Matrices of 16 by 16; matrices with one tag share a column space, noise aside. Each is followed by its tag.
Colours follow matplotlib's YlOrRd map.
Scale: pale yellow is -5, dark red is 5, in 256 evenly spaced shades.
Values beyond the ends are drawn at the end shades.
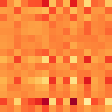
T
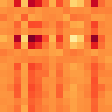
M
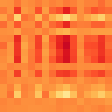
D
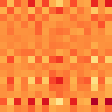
T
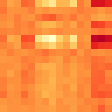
M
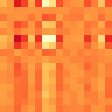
M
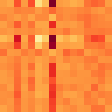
M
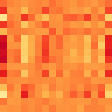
D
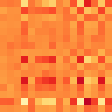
T
